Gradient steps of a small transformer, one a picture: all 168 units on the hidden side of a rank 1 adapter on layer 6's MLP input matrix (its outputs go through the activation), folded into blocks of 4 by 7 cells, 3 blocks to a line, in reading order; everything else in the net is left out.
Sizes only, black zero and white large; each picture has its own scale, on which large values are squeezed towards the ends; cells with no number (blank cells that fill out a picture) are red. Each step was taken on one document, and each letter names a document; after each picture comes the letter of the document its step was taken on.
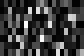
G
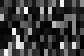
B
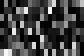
B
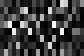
B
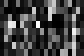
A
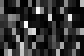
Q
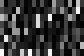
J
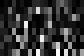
G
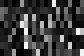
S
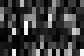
S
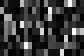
A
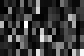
G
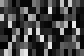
B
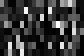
B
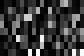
G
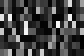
Q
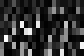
J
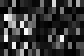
J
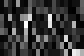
S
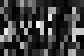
A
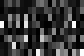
G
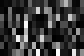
G
